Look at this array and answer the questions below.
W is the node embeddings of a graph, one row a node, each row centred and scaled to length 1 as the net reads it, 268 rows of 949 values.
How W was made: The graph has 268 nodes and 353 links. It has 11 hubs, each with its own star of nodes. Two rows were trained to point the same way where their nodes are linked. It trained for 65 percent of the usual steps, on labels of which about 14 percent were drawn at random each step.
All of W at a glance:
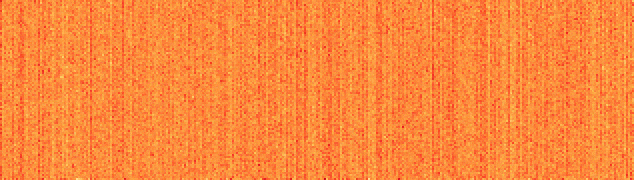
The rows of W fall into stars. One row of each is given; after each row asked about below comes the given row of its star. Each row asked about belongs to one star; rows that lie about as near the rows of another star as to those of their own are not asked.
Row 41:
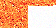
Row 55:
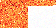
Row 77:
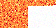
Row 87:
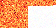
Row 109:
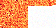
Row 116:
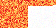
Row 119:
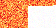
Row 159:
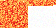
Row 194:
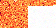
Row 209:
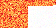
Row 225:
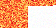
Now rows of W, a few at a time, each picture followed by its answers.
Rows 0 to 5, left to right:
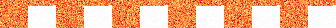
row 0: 119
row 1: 109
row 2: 55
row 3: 159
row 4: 55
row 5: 109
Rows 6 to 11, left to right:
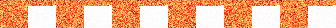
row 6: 119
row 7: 41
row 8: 209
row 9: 119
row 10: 116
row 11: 119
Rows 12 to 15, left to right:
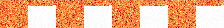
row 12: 159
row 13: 41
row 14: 225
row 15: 77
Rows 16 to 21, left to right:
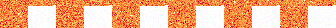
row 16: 55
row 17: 159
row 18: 116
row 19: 159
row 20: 55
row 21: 119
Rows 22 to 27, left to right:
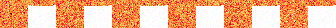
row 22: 225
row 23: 87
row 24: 77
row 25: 194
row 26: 159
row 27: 109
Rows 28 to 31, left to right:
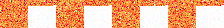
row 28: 209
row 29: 119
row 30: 209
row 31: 159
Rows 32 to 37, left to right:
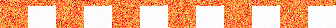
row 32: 77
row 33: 209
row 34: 194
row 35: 109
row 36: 119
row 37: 116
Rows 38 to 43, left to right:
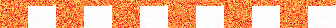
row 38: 116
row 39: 109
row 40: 119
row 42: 109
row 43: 209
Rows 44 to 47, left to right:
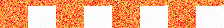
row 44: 209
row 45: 41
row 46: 55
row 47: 119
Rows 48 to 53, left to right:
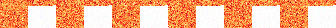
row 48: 119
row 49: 109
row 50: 41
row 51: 119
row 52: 159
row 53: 109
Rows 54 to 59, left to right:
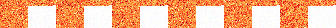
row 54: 87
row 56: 194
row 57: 109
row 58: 116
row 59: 55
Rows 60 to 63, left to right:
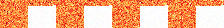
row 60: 77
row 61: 209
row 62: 116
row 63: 119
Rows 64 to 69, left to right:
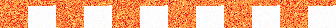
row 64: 209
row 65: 87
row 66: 55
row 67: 209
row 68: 109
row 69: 41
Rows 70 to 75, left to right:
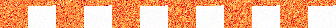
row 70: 77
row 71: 194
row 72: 159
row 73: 194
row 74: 159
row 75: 41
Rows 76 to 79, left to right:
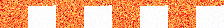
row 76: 77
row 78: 87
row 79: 194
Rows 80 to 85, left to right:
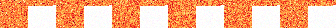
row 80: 159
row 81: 41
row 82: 55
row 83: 55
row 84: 41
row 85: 87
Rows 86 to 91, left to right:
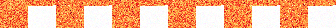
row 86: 119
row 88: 194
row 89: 109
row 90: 159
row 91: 116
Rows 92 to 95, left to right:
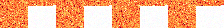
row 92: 109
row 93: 209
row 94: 77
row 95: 159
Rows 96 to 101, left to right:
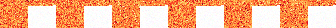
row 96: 119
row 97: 194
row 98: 225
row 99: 209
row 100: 159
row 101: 109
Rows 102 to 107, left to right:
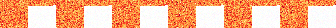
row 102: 225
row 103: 87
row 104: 159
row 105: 77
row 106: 77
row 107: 225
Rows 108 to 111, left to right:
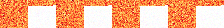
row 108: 41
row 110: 209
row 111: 116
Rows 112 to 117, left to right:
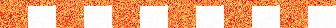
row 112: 194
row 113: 87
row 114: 119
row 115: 194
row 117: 87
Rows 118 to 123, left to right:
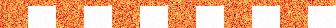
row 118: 41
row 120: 209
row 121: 55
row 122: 109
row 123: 209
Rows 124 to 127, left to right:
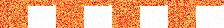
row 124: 159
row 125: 77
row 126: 119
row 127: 225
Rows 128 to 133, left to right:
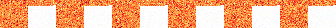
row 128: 209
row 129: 119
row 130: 77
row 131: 87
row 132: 87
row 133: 41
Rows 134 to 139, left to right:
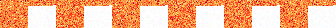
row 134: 119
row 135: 55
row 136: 194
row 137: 209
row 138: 77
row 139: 55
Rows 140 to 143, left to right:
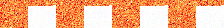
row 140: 209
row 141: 41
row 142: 116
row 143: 119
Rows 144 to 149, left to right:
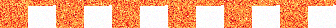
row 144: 225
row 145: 41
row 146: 77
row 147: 41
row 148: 55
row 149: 209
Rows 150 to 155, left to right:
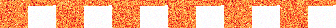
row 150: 159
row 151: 119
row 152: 116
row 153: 87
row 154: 109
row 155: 159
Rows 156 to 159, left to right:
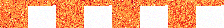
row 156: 194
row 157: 209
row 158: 209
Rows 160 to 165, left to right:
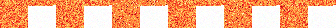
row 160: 116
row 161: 159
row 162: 209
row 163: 109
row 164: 55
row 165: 159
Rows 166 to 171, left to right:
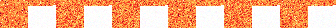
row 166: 116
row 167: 87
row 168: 41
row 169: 109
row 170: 41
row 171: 87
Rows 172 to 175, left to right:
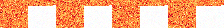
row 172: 87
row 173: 55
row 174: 87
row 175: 225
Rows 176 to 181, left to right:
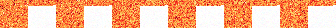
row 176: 159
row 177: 109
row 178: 55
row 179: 41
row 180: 209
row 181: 209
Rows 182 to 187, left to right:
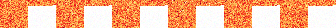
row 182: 87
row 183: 55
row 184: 116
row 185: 77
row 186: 41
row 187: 119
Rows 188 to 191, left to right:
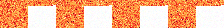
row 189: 209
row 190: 119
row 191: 77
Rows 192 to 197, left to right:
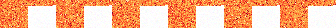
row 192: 87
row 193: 194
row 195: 159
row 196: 55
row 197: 194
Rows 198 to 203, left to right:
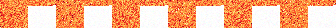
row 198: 194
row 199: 55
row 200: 77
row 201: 116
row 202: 41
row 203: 225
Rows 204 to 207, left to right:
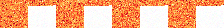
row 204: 209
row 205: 159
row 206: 87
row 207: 41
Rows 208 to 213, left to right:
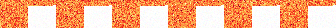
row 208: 225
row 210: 225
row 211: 116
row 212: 225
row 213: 119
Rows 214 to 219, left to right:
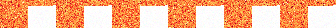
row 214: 55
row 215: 55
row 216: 159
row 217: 87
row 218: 55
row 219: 194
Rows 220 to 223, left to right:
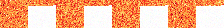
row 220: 109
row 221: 55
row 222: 209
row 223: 77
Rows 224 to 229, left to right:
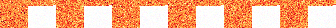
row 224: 225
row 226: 109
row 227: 116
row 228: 41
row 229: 87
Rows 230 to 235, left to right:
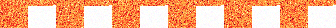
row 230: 55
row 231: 116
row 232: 119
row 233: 116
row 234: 55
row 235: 159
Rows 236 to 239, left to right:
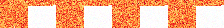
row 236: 119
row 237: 119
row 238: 87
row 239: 225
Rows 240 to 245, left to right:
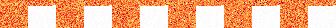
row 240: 116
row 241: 225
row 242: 87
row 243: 159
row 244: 209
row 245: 77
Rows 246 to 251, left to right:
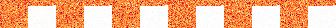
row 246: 41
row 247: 41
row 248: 109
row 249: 55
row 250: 41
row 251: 109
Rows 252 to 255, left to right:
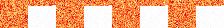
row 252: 109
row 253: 87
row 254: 119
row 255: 109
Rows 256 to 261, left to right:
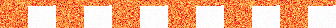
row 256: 119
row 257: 109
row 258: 87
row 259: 77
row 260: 225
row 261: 77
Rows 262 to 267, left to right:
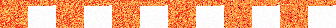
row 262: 87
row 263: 41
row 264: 116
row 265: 87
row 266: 225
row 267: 194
